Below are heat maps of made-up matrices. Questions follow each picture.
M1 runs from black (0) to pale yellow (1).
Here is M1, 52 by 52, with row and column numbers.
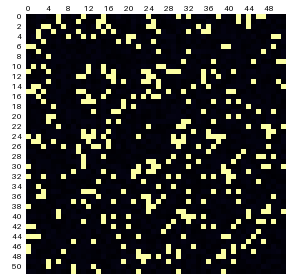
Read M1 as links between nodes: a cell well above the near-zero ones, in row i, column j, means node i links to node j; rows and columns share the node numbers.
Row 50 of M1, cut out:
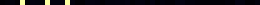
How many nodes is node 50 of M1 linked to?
3
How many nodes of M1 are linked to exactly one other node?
1
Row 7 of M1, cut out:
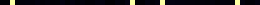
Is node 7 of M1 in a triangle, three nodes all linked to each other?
no
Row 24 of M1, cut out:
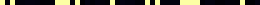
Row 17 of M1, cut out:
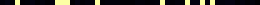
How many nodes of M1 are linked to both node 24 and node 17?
4
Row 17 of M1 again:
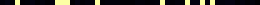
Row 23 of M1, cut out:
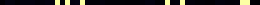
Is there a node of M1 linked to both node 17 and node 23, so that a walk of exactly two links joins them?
yes
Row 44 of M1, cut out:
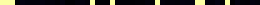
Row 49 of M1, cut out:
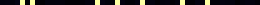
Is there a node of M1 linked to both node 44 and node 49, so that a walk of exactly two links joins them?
no
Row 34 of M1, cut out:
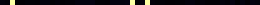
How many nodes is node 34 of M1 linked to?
3
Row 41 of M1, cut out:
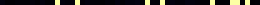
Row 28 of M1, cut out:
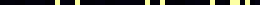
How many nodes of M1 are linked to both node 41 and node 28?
8
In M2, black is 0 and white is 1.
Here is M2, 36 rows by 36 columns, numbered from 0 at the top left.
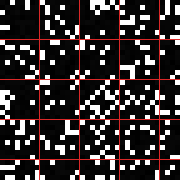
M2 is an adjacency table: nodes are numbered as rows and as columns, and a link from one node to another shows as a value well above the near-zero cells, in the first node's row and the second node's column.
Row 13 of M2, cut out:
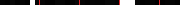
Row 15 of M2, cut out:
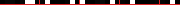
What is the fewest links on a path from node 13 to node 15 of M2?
2
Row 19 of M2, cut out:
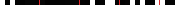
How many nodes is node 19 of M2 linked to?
10
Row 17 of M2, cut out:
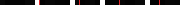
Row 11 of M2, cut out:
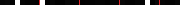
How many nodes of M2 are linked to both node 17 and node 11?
1
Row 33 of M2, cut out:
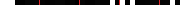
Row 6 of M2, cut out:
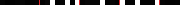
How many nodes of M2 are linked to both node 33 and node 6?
1
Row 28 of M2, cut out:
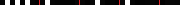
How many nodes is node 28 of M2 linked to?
6
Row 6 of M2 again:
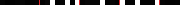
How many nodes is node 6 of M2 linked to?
7
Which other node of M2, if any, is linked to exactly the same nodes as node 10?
node 27
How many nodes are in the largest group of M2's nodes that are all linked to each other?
4
